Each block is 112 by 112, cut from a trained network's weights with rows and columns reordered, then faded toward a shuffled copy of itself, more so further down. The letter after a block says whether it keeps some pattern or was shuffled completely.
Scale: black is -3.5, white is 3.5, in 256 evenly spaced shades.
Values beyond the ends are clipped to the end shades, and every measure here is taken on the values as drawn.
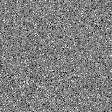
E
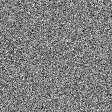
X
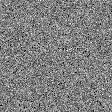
X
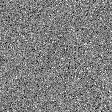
X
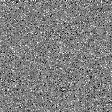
E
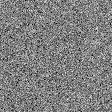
X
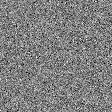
X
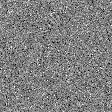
X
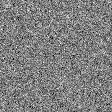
X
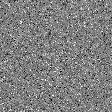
X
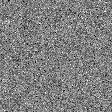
X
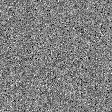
E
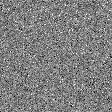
X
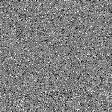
E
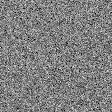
X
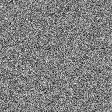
X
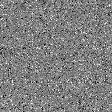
E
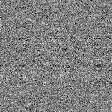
E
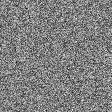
X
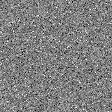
X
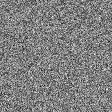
X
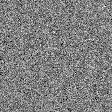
X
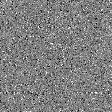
E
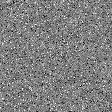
X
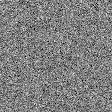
X
